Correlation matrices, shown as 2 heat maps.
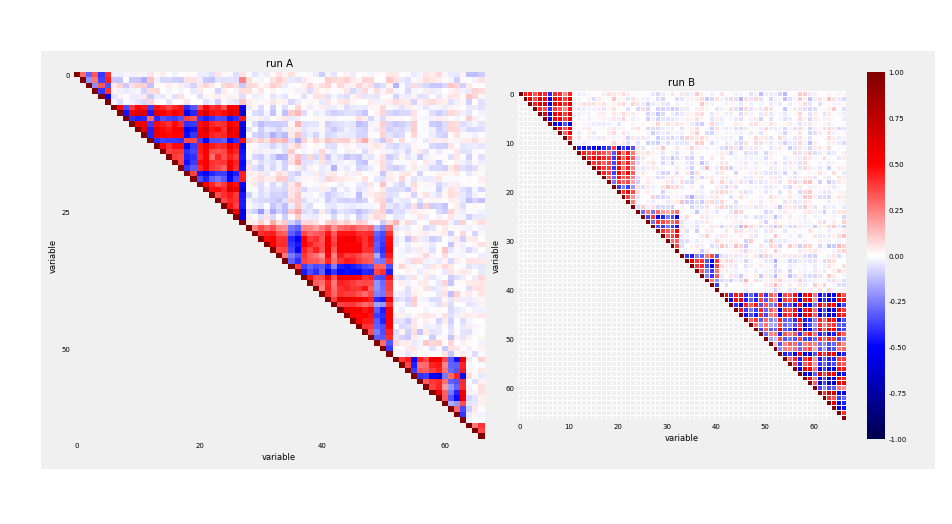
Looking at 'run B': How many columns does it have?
67
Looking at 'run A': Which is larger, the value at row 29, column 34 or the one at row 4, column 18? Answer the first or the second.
the first
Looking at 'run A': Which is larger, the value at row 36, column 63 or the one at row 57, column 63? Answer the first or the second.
the second
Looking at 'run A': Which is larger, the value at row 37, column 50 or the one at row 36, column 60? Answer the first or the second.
the second
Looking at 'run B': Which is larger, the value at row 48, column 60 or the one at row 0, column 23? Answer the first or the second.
the second
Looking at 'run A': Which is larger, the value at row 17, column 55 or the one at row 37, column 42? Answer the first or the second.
the second
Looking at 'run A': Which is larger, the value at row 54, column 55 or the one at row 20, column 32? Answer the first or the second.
the second
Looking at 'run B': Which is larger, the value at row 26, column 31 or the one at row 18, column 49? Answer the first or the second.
the first
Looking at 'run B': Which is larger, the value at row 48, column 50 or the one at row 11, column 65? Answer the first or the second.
the first
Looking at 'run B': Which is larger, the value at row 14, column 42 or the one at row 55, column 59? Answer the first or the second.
the second
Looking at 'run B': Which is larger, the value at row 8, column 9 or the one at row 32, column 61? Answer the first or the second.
the first
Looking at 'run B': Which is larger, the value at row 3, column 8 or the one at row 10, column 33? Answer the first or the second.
the first
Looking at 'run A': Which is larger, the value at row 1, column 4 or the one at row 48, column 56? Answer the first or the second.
the second
